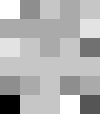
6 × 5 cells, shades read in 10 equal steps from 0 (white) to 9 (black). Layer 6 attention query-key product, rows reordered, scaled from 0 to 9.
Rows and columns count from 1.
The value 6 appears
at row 6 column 5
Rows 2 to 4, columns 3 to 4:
3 3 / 3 2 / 2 2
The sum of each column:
19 16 14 14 19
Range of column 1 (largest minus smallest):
9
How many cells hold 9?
1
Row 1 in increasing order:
0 2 2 3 4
